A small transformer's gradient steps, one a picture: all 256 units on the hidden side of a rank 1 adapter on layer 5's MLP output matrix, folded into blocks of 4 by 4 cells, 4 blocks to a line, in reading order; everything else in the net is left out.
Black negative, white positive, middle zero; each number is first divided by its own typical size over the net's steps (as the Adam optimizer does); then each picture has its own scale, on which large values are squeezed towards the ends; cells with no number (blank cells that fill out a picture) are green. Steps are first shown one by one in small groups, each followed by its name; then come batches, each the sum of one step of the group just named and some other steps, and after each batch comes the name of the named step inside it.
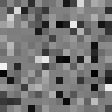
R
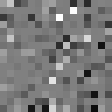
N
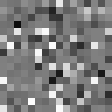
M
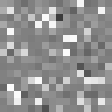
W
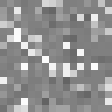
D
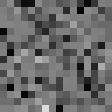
R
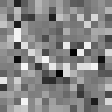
D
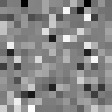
M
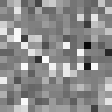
D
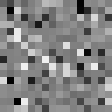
D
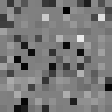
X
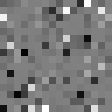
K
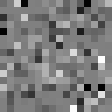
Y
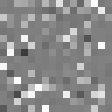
K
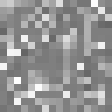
Y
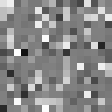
K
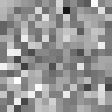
X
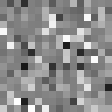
X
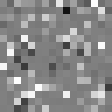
X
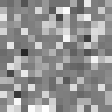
K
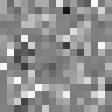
X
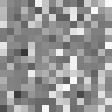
K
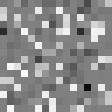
Y
